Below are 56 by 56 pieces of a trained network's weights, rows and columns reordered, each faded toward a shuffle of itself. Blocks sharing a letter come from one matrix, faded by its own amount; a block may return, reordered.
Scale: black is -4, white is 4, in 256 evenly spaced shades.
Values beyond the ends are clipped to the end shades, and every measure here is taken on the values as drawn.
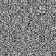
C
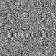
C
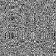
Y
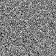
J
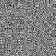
C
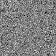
J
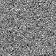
J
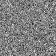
J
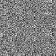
C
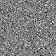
J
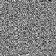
C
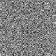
C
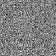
Y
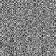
C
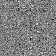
J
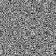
C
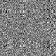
Y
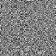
C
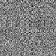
C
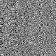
Y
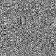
Y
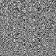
Y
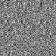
C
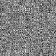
Y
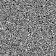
J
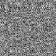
C
